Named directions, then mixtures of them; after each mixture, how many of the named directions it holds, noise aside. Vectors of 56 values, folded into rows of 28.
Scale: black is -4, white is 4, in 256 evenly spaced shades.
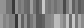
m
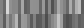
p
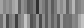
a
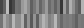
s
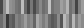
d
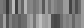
two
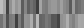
three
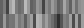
two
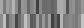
one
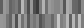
two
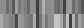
one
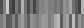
three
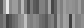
three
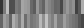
three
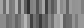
three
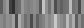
two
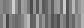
two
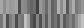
one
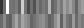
three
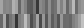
one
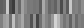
three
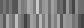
one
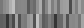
three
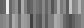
three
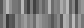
one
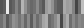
two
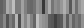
two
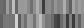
one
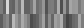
three
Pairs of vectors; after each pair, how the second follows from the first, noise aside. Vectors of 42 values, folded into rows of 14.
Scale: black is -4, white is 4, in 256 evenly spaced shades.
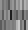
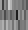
reversed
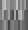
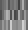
reversed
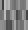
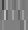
partly zeroed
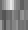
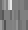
partly zeroed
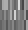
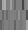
partly zeroed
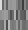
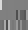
partly zeroed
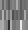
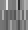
reversed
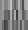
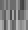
reversed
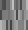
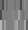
partly zeroed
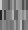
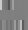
partly zeroed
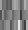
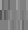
partly zeroed
